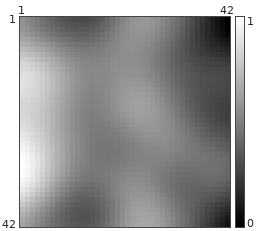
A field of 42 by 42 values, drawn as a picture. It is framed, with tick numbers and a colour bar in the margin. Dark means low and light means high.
Ninth with the lowest average: top right. Slope: up to the left. Lone odd cells: none. Grain: smooth.
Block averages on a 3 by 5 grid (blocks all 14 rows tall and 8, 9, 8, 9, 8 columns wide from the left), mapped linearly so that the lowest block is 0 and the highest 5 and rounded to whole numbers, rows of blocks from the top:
4 2 3 2 0 / 5 3 3 3 1 / 4 2 3 2 1
